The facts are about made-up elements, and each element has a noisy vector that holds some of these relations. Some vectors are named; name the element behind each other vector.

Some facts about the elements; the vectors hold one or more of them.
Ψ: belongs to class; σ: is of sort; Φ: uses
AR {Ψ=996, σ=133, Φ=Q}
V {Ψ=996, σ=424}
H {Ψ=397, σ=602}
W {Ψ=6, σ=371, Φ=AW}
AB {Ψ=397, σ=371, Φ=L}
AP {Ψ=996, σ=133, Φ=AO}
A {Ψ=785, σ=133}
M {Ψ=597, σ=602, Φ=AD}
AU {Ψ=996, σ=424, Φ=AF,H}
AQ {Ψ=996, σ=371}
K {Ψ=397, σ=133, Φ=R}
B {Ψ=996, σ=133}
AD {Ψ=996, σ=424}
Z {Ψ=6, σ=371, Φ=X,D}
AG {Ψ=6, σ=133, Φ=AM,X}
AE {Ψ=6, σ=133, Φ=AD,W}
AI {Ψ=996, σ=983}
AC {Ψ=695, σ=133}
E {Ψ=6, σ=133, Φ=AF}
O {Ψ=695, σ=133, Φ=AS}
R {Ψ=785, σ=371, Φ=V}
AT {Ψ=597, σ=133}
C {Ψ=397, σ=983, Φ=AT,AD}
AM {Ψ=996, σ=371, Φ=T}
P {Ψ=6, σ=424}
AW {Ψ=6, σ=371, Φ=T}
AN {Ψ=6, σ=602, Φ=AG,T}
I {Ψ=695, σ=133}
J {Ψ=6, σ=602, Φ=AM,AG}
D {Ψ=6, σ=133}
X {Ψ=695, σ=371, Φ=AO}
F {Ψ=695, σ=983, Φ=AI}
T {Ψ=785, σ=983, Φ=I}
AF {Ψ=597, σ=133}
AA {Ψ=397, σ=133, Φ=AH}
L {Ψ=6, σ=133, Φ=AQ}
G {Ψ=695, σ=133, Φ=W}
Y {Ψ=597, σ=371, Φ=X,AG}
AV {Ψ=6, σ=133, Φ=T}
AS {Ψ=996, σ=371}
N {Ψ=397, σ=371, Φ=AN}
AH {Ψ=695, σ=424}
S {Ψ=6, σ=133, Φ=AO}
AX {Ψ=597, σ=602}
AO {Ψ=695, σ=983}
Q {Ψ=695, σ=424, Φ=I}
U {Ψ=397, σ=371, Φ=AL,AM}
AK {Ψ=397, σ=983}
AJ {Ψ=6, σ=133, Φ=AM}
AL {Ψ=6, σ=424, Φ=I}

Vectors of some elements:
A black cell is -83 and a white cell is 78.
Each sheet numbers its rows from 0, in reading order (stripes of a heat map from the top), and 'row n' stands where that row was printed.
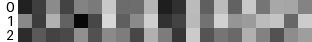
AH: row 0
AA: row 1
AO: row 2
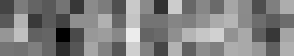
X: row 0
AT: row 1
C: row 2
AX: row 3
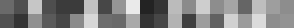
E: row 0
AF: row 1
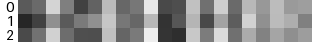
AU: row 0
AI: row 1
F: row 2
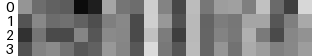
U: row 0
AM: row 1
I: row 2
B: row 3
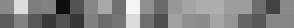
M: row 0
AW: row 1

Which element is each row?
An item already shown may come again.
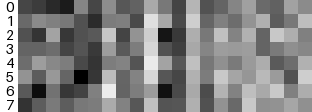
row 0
D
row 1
AP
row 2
L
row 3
P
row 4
AR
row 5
K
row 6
H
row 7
V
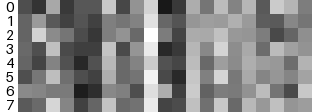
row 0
L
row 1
W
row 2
G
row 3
E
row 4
R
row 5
O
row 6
Y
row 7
AU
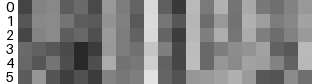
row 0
AC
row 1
B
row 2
AC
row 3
T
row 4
A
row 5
W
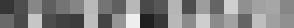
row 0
AS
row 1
E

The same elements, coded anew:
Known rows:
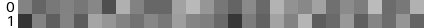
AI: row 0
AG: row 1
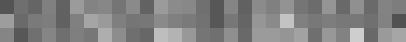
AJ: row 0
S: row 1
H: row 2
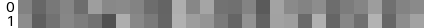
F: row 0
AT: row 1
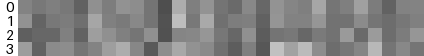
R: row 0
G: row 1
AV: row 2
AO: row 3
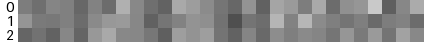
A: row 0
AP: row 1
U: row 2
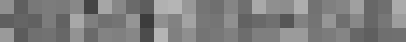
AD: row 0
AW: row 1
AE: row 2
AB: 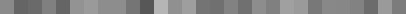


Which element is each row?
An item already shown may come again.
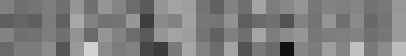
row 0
AU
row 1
AW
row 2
AU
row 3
T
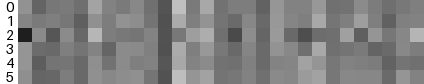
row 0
G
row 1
R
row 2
AM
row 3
M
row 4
L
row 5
C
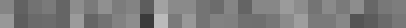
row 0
E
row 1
W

